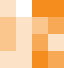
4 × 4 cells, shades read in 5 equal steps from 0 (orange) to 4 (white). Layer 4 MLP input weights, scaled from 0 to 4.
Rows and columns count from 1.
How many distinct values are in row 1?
3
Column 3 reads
0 2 1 0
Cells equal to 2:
3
